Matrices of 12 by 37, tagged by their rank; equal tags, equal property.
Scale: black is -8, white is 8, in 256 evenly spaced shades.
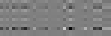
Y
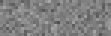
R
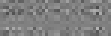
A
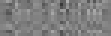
A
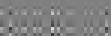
Y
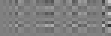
Y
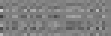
A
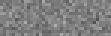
R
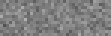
R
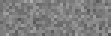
R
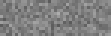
R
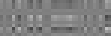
Y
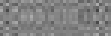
A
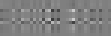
Y
